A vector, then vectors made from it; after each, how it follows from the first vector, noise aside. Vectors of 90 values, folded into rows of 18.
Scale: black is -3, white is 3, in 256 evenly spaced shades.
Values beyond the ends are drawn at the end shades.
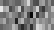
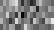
reversed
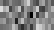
copied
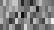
reversed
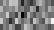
reversed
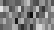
copied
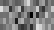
copied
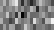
reversed
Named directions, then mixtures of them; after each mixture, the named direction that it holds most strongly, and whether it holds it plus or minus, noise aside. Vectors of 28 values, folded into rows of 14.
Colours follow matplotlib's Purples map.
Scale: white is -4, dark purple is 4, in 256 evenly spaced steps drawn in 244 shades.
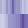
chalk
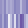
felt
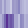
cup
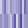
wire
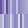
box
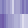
chalk, minus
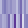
wire, plus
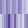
felt, minus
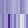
felt, minus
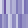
wire, plus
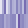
box, minus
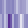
felt, minus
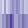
cup, plus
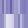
cup, minus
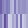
box, plus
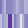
felt, minus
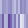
felt, minus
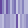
box, plus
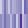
wire, plus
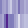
cup, plus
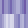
cup, minus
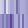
box, minus
